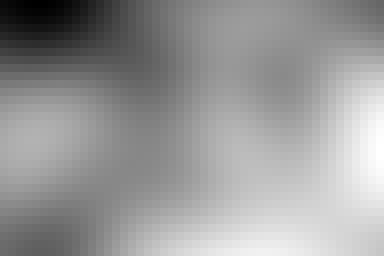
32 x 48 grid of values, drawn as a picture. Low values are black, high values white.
Lone odd cells: none. Grain: smooth. Roughest part: top left. Ninth with the lowest average: top left. Slope: up to the bottom right. Odd rows or columns: none.
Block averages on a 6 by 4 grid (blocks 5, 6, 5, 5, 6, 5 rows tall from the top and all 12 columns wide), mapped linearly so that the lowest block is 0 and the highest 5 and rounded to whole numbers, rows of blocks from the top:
0233 / 2234 / 3334 / 4345 / 3345 / 2455
